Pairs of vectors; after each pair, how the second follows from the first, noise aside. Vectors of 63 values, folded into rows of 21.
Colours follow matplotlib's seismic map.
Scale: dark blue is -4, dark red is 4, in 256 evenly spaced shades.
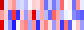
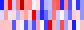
shuffled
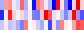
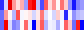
shuffled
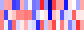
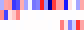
partly zeroed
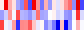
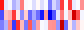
wrapped around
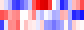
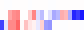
partly zeroed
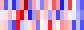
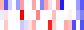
partly zeroed
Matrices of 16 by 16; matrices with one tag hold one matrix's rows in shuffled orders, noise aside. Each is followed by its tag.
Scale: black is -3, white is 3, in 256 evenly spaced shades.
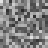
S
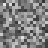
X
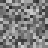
X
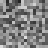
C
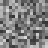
S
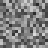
X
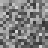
S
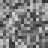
S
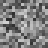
C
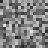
X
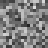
C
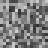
S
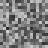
S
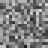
S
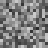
X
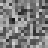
S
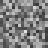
X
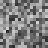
S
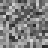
S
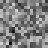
S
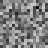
X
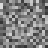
X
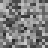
C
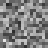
C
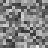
C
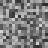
S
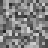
X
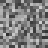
S
